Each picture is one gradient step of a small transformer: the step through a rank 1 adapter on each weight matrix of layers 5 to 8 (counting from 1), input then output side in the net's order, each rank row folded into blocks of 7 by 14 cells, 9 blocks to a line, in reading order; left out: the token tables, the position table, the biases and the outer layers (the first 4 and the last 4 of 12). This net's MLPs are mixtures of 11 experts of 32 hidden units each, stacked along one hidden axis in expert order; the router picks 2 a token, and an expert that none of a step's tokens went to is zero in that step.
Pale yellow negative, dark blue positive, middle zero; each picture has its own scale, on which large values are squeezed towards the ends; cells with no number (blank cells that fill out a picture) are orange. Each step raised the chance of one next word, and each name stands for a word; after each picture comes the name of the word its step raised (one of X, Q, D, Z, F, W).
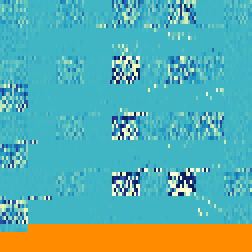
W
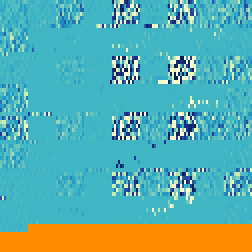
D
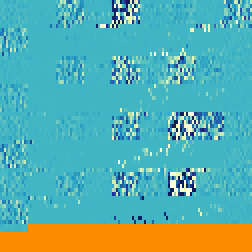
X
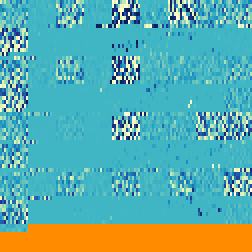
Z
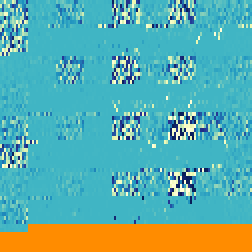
X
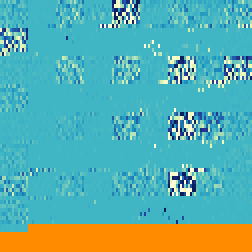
X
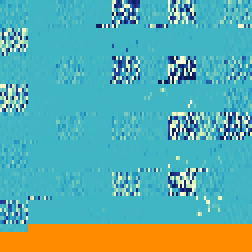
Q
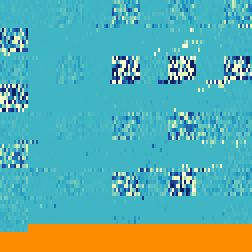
Q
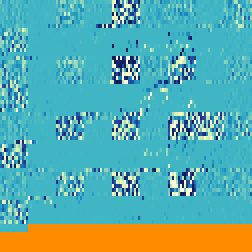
Z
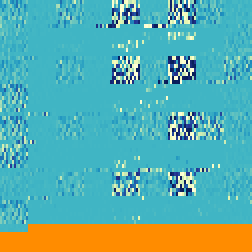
Q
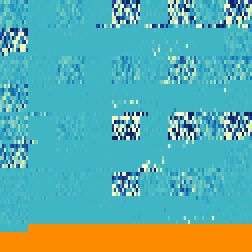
D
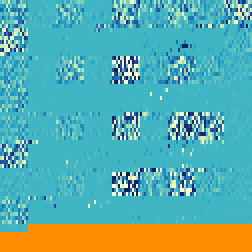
Z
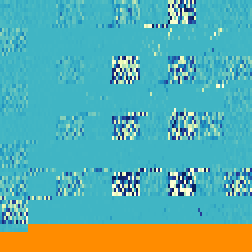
W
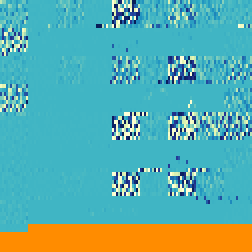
W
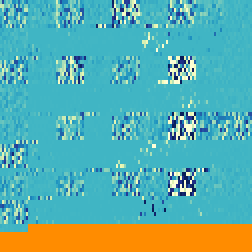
X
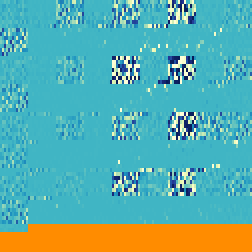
Q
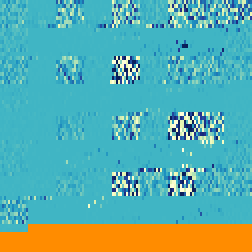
Z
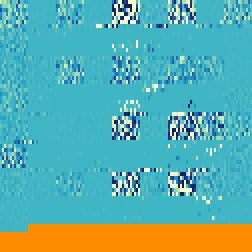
D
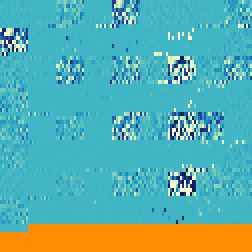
X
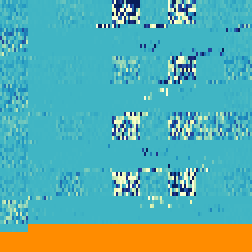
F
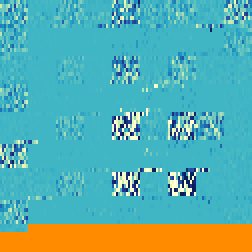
W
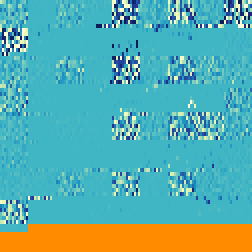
Z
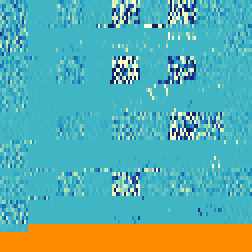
Q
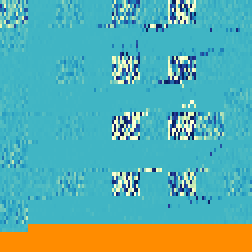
F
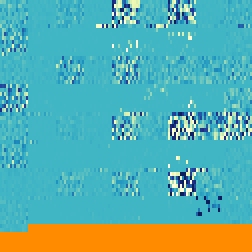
X
